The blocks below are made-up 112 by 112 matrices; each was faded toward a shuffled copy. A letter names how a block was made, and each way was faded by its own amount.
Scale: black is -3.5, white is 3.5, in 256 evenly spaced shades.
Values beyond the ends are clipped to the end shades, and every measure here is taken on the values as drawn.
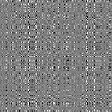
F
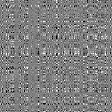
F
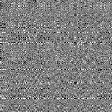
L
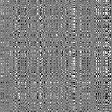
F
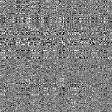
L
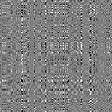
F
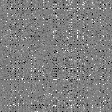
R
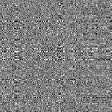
L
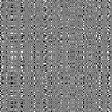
F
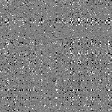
R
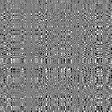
F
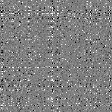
R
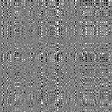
F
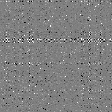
R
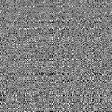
L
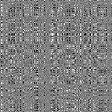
F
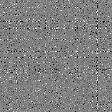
R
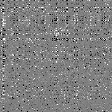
R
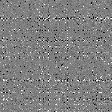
R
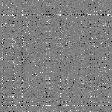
R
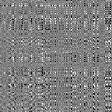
F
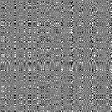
F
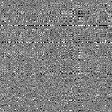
L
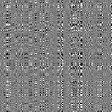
F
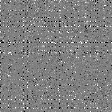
R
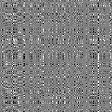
F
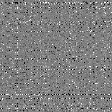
R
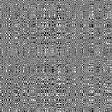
F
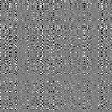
F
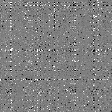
R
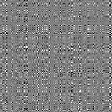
F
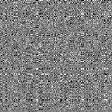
L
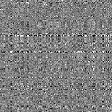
L
